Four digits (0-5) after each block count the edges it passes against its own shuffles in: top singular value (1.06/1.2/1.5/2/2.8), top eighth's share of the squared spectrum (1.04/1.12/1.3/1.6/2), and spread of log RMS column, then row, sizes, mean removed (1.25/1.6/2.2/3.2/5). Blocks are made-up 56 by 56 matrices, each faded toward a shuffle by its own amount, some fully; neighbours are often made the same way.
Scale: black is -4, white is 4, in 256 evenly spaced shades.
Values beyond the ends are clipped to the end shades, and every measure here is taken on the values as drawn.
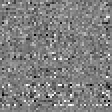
2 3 2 3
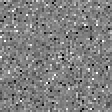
0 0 0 0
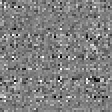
2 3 2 3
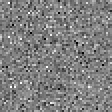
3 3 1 1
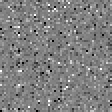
1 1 1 0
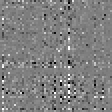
3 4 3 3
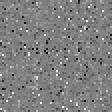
0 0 0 0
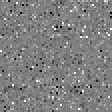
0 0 0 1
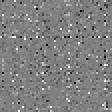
2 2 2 1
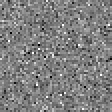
0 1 0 0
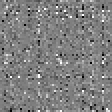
2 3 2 2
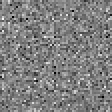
3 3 1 1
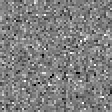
2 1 0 0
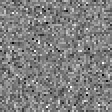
1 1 0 0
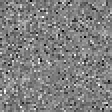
0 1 0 0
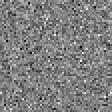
2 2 0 0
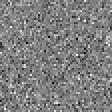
0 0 0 0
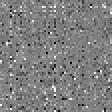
3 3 1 1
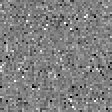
0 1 0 1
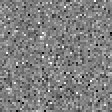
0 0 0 0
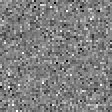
1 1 0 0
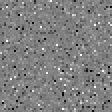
0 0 0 0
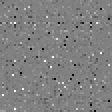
2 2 0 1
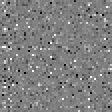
2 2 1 1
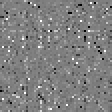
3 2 1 1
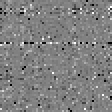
3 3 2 2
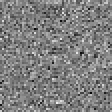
3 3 1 0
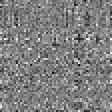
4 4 2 2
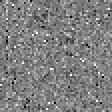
2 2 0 0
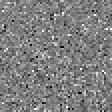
1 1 0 0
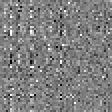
4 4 2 2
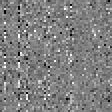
3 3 3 0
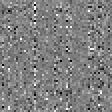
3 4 3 1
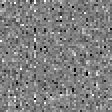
3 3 2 1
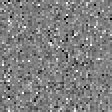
2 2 2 0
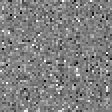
2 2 1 0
